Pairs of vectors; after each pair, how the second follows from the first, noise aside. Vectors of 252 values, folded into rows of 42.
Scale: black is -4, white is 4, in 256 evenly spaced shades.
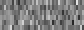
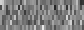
shuffled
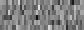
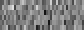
shuffled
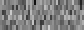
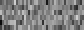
shuffled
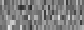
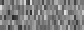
shuffled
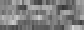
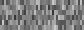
shuffled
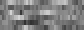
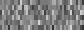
shuffled
